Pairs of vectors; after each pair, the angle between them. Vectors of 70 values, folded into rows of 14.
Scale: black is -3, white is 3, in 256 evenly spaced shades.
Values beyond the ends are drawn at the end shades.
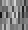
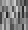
nearly parallel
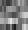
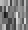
orthogonal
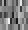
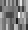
partly aligned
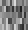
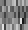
partly aligned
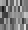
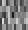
orthogonal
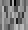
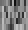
nearly parallel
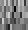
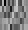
partly opposed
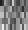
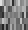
nearly opposite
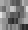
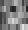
nearly opposite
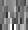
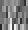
nearly parallel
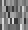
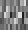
partly opposed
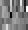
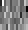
partly opposed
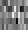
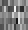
nearly parallel
